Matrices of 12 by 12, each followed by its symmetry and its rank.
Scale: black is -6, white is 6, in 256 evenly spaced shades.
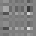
neither, rank one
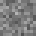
neither, full rank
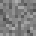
neither, full rank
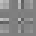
symmetric, rank one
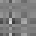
neither, rank one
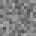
neither, full rank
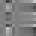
neither, rank one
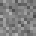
antisymmetric, full rank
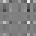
neither, rank one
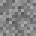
symmetric, full rank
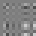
symmetric, rank one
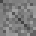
symmetric, full rank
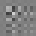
symmetric, rank one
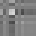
symmetric, rank one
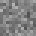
neither, full rank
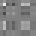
symmetric, rank one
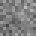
antisymmetric, full rank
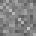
symmetric, full rank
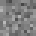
antisymmetric, full rank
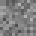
antisymmetric, full rank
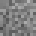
antisymmetric, full rank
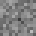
symmetric, full rank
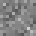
symmetric, full rank
